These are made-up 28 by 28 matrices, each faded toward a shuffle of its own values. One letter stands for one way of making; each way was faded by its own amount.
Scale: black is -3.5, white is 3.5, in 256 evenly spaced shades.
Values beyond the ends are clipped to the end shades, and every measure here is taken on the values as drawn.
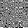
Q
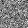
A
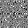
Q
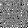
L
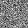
A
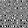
L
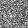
A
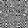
L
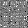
Q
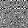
L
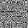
L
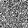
A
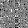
Q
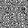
Q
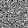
A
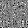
Q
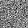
A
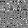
Q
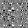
L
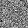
A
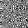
Q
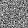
A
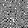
Q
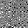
Q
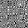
Q
